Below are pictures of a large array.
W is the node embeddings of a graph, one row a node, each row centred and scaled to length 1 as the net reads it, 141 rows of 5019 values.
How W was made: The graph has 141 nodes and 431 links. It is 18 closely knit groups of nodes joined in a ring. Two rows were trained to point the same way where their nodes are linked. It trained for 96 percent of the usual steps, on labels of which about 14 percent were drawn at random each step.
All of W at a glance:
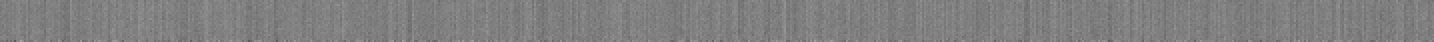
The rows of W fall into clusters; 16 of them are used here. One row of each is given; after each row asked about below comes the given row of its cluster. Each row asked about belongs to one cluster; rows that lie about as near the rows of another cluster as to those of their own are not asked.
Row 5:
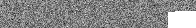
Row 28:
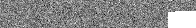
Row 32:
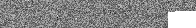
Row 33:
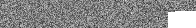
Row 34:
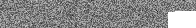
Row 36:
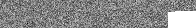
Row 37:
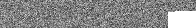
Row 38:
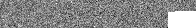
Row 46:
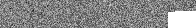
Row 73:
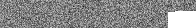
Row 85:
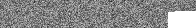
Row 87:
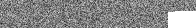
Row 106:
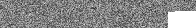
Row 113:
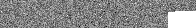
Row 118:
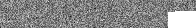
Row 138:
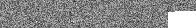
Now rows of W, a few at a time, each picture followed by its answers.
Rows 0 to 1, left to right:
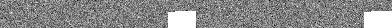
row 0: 33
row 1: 113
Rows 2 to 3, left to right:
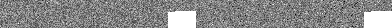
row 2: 28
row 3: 113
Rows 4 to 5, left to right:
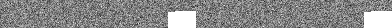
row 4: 113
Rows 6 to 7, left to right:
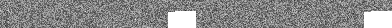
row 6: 46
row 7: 37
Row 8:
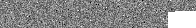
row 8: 113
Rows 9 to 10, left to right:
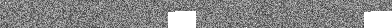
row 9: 46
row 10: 34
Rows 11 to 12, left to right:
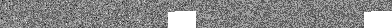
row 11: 36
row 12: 32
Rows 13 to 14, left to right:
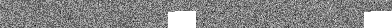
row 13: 106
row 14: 85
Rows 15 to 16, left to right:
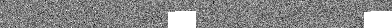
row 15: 33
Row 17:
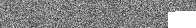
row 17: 32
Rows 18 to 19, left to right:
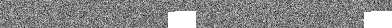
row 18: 33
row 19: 38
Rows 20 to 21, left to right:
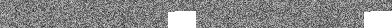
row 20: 38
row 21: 37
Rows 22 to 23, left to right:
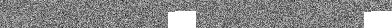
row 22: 34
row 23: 33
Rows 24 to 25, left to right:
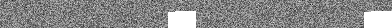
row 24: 28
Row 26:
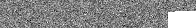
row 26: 37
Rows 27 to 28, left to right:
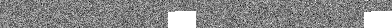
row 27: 38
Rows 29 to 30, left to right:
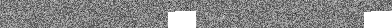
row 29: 28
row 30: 36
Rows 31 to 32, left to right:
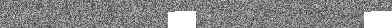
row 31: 118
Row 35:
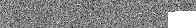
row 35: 73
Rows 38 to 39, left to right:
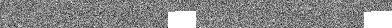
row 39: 36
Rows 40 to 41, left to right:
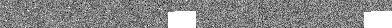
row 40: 138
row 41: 118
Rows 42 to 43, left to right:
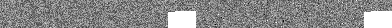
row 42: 5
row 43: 106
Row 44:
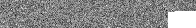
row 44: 38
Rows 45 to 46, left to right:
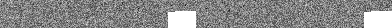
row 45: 5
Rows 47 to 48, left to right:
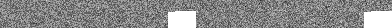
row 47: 32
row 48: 36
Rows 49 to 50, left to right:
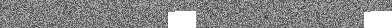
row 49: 34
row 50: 106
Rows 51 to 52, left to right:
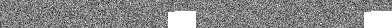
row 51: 138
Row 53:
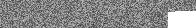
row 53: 36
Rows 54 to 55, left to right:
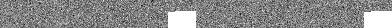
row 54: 28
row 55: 73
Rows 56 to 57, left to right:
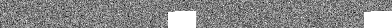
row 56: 138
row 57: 106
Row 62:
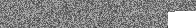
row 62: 118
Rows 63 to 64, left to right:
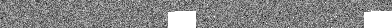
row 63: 36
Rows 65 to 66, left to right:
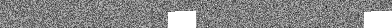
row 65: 36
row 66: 36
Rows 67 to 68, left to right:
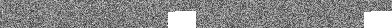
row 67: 32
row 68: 28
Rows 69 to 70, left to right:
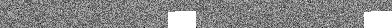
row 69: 87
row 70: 34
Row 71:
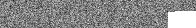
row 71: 118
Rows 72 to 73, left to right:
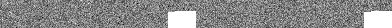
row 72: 87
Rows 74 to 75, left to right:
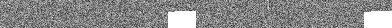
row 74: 37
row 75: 113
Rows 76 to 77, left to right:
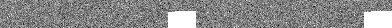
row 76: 33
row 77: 33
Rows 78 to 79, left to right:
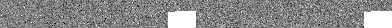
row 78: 118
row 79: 138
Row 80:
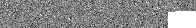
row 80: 38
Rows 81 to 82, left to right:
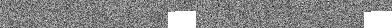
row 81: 36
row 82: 5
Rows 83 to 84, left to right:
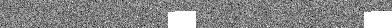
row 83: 34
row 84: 32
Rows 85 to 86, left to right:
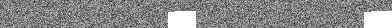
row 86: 37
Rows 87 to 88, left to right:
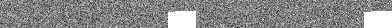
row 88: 73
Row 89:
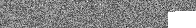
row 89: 32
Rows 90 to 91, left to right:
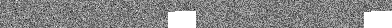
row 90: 28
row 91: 46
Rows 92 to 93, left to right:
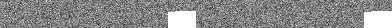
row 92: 37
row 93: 5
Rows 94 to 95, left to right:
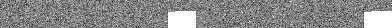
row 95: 34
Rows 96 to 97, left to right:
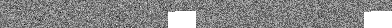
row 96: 32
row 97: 34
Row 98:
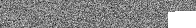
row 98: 32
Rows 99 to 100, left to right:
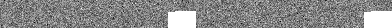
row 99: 38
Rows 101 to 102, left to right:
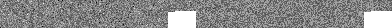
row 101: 46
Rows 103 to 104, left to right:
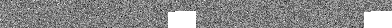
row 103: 73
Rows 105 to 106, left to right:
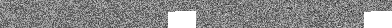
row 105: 32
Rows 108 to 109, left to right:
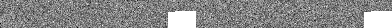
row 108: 113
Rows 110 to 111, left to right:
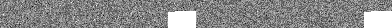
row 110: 118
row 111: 106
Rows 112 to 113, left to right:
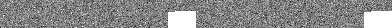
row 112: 118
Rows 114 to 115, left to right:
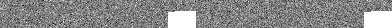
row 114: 85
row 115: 113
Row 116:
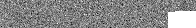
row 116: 73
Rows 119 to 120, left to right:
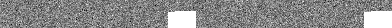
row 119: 38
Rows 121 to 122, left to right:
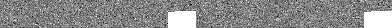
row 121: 85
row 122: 46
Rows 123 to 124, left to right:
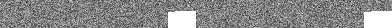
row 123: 37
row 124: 28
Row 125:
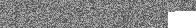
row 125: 38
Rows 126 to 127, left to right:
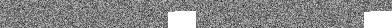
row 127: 138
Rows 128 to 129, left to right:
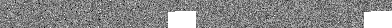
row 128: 87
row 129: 138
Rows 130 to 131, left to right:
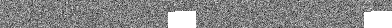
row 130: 46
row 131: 5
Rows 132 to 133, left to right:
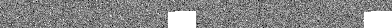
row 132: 87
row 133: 87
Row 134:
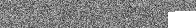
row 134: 34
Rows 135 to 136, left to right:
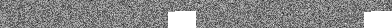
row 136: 33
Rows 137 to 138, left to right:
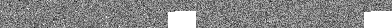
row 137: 28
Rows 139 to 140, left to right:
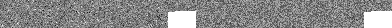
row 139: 85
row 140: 28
